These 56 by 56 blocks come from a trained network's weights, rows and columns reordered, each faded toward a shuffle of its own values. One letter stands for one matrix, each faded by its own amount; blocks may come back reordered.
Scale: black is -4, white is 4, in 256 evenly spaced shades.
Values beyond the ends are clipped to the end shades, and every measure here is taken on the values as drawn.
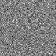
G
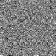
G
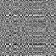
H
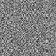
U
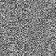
U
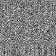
G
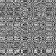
H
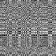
H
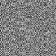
U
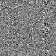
G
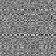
H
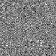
G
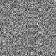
U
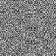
U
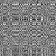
H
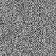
U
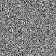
G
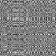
H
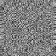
U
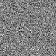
G
